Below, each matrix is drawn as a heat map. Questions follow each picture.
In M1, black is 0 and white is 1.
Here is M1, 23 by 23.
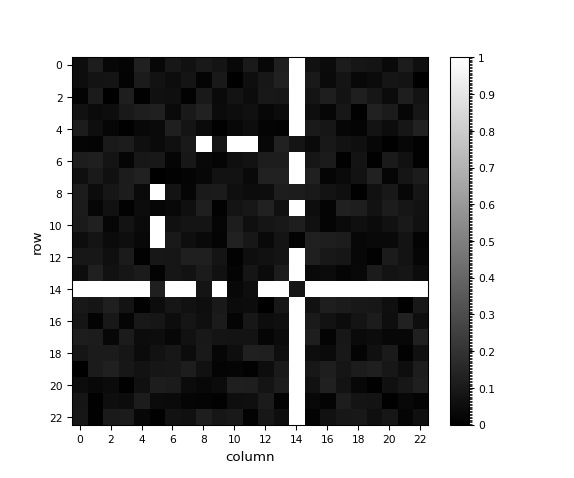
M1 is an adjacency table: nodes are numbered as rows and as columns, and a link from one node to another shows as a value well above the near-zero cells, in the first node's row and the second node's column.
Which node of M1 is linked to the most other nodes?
node 14
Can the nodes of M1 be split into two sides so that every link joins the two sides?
yes
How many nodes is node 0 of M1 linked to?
1
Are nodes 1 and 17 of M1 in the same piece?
yes
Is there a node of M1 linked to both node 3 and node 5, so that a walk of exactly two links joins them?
no
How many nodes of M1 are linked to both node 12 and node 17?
1
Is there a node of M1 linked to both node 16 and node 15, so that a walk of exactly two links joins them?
yes
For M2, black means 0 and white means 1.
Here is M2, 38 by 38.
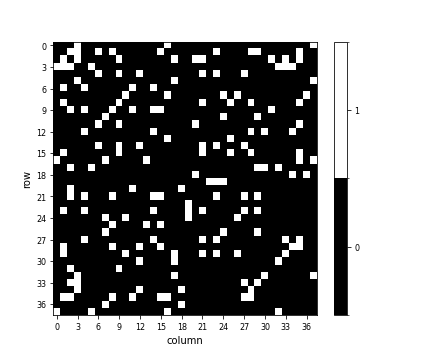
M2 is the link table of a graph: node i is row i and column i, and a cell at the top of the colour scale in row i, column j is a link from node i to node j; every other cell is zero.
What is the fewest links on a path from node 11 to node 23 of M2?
3
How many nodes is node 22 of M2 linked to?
1
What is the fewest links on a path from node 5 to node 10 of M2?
3
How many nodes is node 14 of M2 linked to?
6
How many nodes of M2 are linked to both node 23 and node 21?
4
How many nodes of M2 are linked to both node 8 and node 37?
0
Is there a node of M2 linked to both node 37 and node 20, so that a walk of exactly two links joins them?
no
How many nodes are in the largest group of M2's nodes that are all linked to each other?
4
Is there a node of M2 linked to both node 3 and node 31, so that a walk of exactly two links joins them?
yes
